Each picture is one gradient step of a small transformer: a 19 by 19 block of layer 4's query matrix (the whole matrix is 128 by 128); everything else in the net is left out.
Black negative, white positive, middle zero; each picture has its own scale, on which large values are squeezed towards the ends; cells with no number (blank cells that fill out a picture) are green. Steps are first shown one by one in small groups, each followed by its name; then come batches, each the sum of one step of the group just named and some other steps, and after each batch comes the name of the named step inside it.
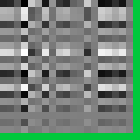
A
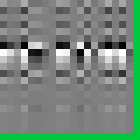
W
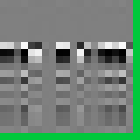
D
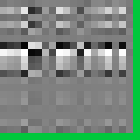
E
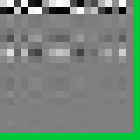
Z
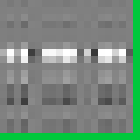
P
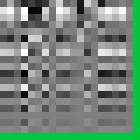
A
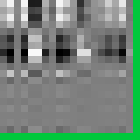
W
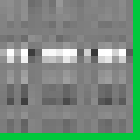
P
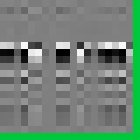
D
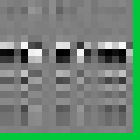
D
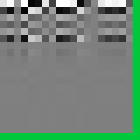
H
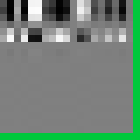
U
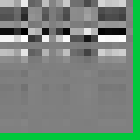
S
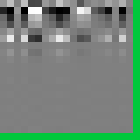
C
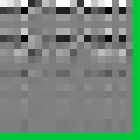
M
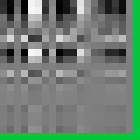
U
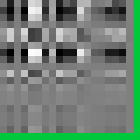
M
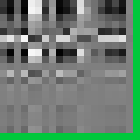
S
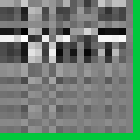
S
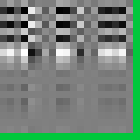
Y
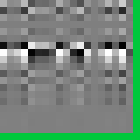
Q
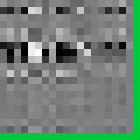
Q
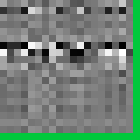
Q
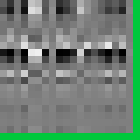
Q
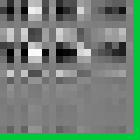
Q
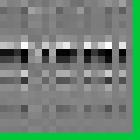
Q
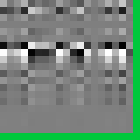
Q
